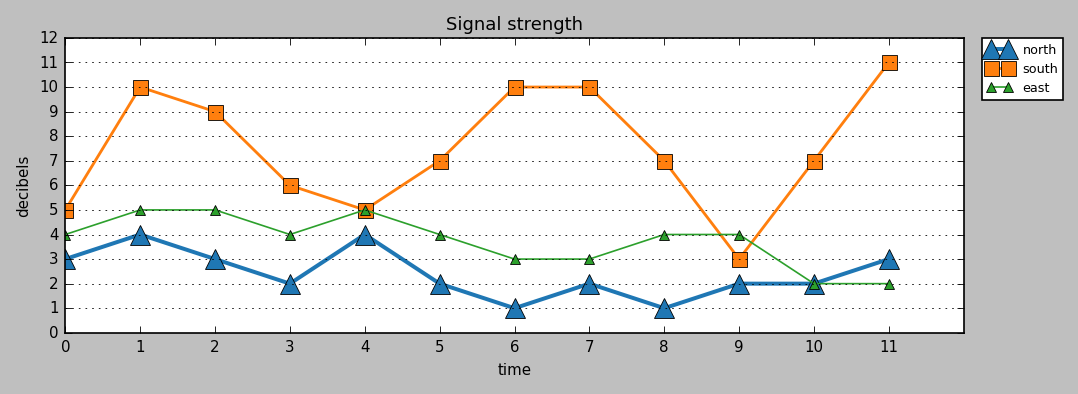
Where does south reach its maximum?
11
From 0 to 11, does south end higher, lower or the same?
higher
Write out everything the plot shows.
Title: Signal strength
x-axis: time, ticks 0 1 2 3 4 5 6 7 8 9 10 11
y-axis: decibels, ticks 0 1 2 3 4 5 6 7 8 9 10 11 12
Legend: north, south, east
Values:
north: 3 4 3 2 4 2 1 2 1 2 2 3
south: 5 10 9 6 5 7 10 10 7 3 7 11
east: 4 5 5 4 5 4 3 3 4 4 2 2
